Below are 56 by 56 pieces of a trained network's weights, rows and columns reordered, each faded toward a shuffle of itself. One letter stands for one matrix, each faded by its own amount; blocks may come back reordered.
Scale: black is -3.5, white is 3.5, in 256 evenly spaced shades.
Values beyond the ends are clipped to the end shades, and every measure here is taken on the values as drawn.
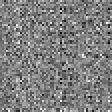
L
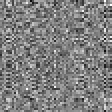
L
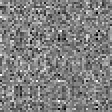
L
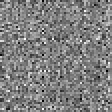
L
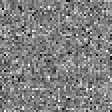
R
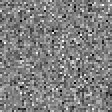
R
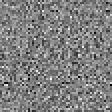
L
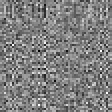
L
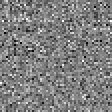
R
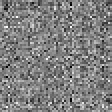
L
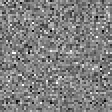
R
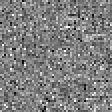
R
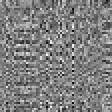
L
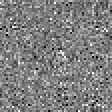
R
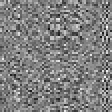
L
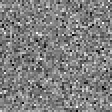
R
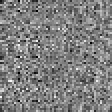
L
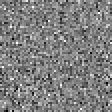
R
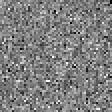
R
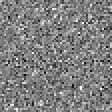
R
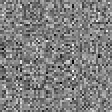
L
